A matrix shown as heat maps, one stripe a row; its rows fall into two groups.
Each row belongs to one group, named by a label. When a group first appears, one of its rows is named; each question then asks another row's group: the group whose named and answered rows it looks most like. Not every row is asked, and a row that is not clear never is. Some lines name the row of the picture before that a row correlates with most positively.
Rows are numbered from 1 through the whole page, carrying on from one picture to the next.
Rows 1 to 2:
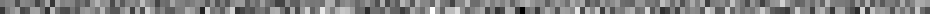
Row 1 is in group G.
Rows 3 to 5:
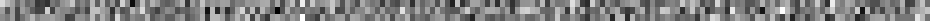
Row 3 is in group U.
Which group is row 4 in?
G
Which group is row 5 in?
U
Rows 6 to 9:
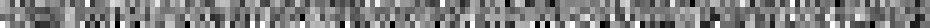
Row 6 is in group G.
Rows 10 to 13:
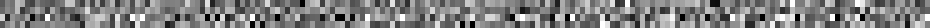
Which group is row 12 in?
G
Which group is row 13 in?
U
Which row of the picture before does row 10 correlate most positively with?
8
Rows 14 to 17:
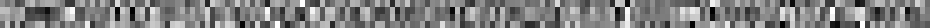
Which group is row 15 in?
U
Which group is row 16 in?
U
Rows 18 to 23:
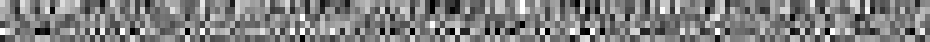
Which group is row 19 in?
G
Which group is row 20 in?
U
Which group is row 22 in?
U
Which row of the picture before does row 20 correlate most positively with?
14
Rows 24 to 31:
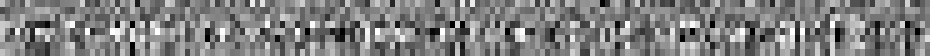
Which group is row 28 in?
G
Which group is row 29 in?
G
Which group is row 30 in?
U
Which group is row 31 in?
U
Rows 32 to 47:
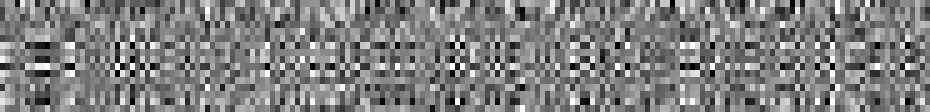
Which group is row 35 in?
G
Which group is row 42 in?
U
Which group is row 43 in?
G
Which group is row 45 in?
U
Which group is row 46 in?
U
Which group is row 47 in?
G
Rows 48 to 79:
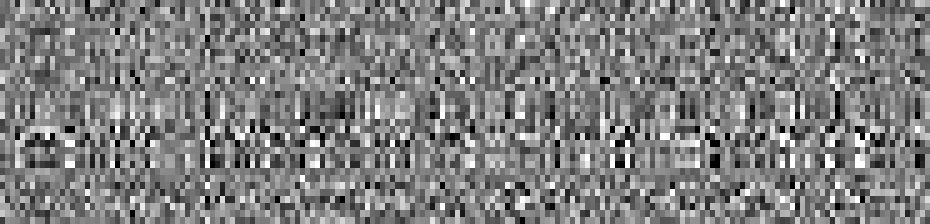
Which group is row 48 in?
G
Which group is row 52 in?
U
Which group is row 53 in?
G
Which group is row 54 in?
G
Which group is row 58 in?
U
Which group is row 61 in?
G
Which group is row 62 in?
G
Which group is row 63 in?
G
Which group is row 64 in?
G
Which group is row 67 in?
G
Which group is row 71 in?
U
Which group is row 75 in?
G
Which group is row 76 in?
G
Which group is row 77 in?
G
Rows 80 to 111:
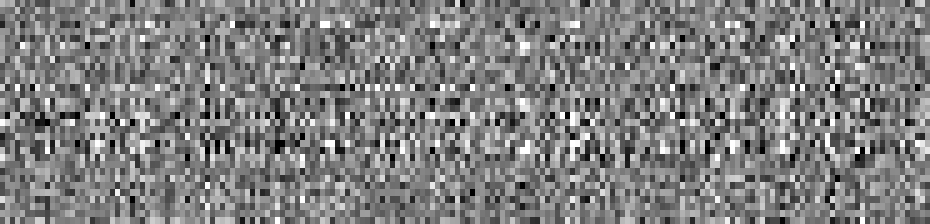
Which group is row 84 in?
G
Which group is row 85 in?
G
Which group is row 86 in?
G
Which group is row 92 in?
G
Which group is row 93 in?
G
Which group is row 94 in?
G
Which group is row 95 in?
G
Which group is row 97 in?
U
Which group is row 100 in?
G
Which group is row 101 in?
G
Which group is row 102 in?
U
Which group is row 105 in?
G
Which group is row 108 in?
U
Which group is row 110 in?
U
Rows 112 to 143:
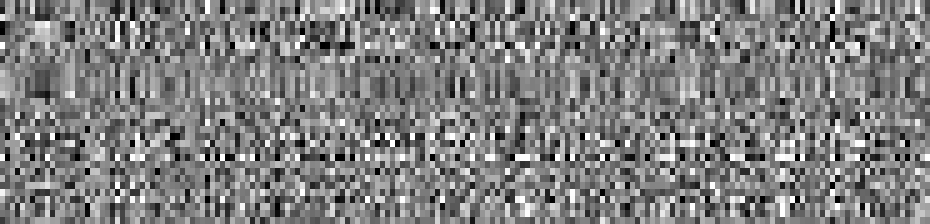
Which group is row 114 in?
U
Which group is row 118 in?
G
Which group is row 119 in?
G
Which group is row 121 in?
U
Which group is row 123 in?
U
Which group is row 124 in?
U
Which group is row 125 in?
U
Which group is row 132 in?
U
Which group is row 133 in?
G
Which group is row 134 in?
G
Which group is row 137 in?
G
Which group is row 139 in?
U
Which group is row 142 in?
G
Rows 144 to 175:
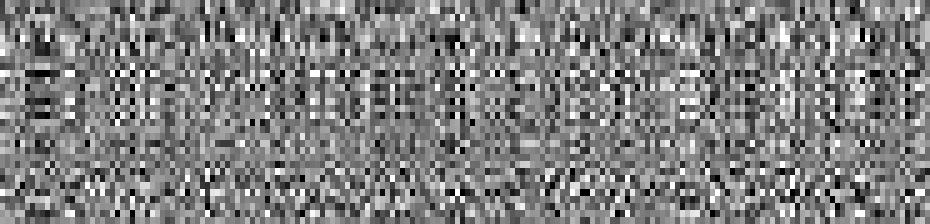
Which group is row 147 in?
G
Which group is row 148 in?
G
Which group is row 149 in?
G
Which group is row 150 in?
U
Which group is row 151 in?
U
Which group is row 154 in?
U
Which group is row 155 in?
G
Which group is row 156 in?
U
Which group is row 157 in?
U
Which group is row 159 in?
G
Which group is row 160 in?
U
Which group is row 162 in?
G
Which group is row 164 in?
G
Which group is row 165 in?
U
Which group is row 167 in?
G
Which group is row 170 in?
G
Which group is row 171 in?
U
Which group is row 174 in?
U
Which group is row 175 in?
U
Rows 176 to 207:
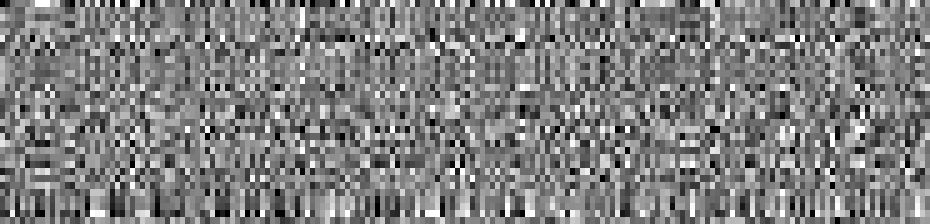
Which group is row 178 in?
U
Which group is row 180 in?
G
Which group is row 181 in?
G
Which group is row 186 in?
U
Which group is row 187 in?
U
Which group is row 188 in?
G
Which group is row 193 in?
G
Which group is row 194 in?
U
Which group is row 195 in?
G
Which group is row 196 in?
U
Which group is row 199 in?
U
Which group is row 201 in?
U
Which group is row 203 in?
G
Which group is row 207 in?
G
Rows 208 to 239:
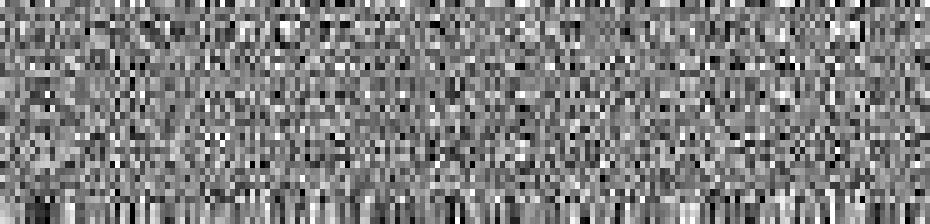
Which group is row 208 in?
G
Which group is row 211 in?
G
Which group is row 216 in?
U
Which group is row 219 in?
U
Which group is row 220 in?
U
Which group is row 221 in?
G
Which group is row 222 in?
U
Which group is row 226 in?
U
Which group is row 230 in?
G
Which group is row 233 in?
U
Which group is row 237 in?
U
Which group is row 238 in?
U
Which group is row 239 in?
U
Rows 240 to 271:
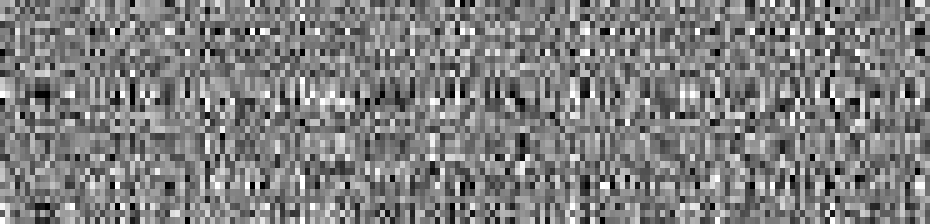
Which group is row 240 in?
U
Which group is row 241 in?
G
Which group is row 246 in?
G
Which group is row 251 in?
U
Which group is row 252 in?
U
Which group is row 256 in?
G
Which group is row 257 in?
U
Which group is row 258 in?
G
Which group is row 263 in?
G
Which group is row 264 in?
G
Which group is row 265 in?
U
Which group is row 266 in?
U
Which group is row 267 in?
U
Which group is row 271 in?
U
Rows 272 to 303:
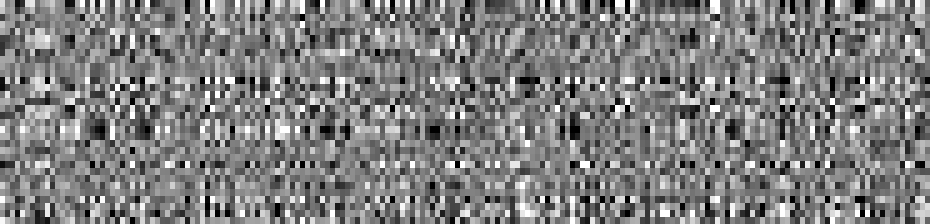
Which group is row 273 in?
U
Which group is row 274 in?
U
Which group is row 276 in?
G
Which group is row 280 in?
U
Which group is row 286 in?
U
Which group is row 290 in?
G
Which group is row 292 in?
G
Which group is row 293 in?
U
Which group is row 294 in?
G
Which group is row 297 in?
G
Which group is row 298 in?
G
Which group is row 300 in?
U
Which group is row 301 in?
G
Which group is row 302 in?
G
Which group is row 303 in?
U
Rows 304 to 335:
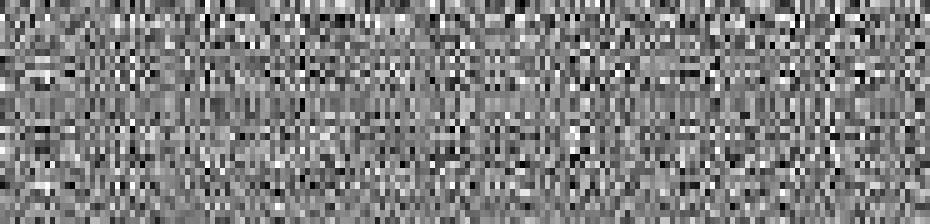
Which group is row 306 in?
G
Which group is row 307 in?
G
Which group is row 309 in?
G
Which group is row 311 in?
U
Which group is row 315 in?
G
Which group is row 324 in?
U
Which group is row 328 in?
G
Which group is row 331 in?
G
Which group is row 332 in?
U
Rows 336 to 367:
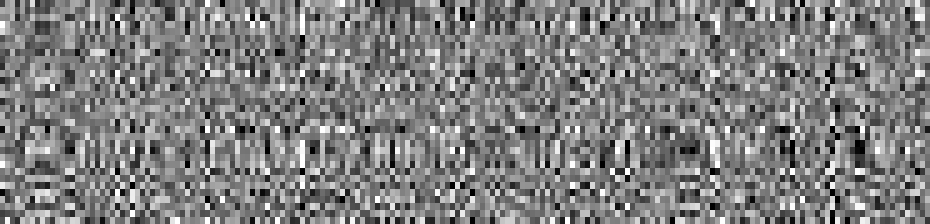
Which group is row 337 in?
U
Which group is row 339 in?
U
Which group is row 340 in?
U
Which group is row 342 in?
U
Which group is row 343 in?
G
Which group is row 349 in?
U
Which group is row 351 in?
G
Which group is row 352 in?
G
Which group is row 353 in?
U
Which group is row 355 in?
G
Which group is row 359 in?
U
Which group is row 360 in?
U
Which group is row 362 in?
U
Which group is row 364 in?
G
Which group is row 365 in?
U
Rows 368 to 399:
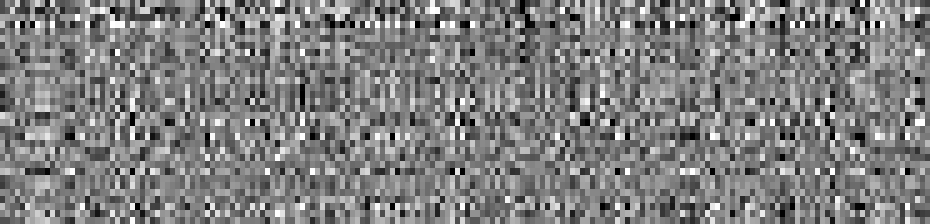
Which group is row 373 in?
G
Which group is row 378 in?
U
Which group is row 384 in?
U
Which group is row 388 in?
G
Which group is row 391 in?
G
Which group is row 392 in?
U
